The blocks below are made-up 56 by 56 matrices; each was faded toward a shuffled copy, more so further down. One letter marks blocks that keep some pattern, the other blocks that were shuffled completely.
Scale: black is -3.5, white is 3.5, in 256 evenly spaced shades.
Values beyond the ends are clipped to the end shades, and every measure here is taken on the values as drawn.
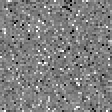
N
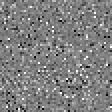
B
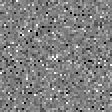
B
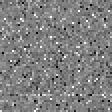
B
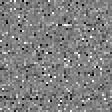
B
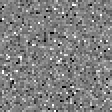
N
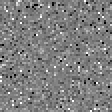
N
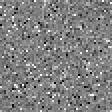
N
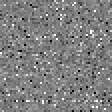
B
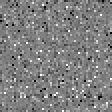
B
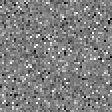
N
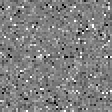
B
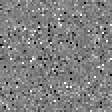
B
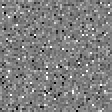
N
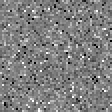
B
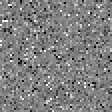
N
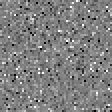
N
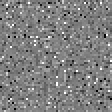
B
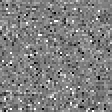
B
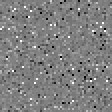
N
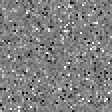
N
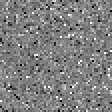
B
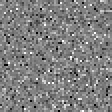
N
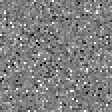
N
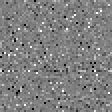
B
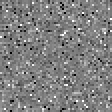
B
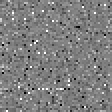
B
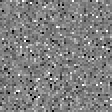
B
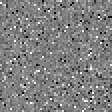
N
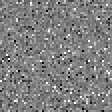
N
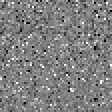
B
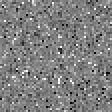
N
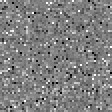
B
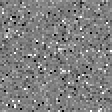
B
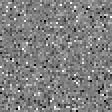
N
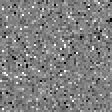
N
